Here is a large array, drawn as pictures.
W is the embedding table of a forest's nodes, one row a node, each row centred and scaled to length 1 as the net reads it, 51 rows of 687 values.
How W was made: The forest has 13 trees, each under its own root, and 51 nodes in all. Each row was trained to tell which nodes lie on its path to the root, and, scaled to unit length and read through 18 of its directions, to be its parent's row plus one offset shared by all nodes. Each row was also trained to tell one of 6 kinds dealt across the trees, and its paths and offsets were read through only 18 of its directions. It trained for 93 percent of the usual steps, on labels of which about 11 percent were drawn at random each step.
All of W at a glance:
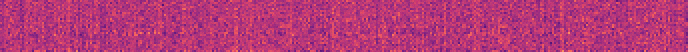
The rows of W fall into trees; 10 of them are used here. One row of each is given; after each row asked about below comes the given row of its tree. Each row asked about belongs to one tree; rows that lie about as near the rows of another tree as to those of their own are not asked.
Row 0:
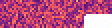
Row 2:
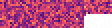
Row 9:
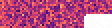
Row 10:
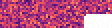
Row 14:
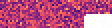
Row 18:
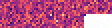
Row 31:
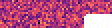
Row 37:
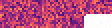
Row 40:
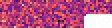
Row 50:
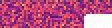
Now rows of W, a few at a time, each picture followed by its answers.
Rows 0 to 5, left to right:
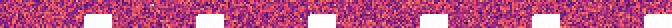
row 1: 14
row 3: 37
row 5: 50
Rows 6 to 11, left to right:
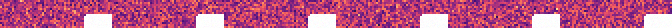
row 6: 18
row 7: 37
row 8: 50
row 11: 0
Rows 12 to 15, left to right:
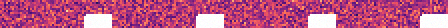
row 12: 14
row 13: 2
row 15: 10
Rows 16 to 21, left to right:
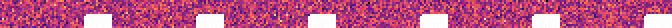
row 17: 50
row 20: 18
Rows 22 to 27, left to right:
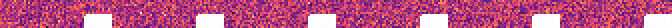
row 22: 37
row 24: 0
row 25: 31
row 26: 31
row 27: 37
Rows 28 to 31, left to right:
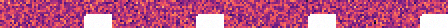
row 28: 2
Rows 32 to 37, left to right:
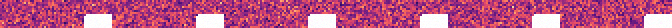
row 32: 18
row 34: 18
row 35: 14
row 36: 50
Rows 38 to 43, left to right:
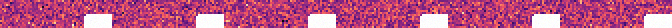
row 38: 18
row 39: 10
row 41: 31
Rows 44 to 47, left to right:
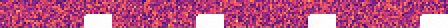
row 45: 9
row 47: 0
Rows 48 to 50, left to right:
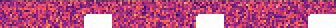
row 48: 50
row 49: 14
